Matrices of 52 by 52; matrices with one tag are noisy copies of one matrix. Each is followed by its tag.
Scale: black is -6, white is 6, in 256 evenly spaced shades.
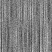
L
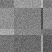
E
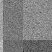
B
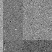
B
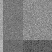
B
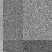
B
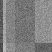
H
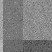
B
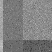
B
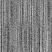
L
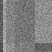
H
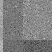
B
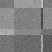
E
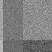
B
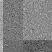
B
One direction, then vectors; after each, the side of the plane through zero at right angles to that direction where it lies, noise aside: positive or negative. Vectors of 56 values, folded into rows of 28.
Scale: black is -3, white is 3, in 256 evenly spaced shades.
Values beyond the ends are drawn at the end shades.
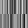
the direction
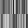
negative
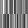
positive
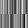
positive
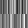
negative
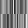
positive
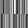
negative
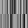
positive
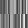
negative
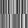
negative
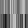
negative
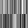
positive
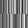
negative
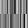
positive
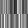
positive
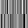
positive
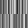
negative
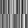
negative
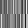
negative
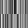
positive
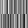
positive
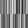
negative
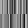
positive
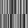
positive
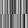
positive
